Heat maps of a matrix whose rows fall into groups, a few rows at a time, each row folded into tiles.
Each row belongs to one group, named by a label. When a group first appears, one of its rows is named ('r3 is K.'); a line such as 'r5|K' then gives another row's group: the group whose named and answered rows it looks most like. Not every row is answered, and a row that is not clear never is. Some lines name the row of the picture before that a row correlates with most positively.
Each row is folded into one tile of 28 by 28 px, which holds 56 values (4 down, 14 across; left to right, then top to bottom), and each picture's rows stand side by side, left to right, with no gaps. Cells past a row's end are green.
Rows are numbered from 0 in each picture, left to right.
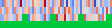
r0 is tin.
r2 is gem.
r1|tin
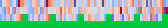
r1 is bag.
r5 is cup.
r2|tin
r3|tin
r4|tin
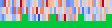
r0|bag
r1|bag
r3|bag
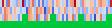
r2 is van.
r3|van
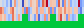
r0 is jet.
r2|cup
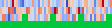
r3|van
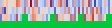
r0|tin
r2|gem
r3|gem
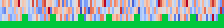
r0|bag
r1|bag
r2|cup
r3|tin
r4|gem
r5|bag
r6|van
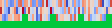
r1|jet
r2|gem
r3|van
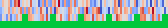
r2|jet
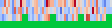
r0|bag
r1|bag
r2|bag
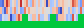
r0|bag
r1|tin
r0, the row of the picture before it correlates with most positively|1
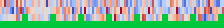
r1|tin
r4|cup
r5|cup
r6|gem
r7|cup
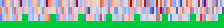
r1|bag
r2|tin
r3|tin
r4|van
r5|van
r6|jet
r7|gem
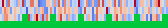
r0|gem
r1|gem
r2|cup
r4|cup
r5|van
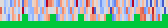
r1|bag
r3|gem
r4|tin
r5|jet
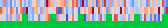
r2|van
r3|tin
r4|cup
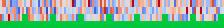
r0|gem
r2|tin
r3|van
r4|tin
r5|van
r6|cup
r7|van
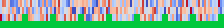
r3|jet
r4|tin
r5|jet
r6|jet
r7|cup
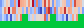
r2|bag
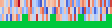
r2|jet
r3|van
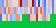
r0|tin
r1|gem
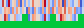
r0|gem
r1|tin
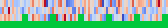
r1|tin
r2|gem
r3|van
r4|bag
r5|van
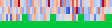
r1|tin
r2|van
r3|bag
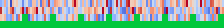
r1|tin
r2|van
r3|cup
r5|cup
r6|bag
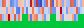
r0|gem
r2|van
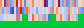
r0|van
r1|tin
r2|jet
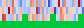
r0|cup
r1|gem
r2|gem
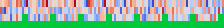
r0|van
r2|bag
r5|jet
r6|tin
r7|gem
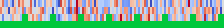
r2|bag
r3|cup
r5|gem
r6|tin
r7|cup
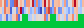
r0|van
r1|van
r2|van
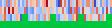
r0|tin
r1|bag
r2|bag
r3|gem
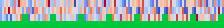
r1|tin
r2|tin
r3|tin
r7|gem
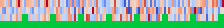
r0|van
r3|cup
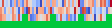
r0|jet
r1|jet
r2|cup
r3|van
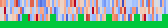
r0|van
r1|gem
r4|cup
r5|cup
